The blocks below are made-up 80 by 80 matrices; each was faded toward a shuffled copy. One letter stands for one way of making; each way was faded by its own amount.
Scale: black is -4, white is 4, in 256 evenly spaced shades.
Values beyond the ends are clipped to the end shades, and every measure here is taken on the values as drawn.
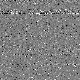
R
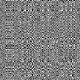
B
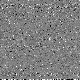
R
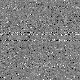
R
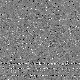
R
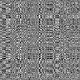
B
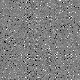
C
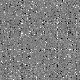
C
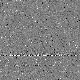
R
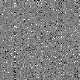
C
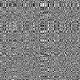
B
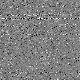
R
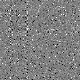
C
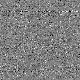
R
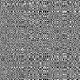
B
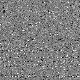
R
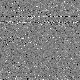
R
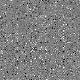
C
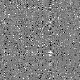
C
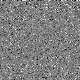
R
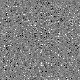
C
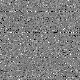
R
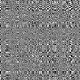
B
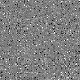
C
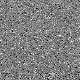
R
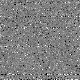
R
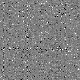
C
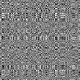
B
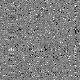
C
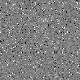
C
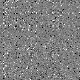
C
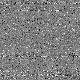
R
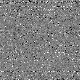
R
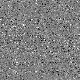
R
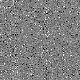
C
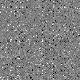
C
